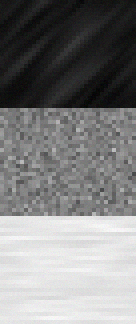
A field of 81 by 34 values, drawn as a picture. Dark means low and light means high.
It is made of 3 by 1 panels. Panel 1,1: very low, slanting up to the right, faint in contrast. Panel 2,1: middling, fine-grained. Panel 3,1: very high, streaked across, faint in contrast.
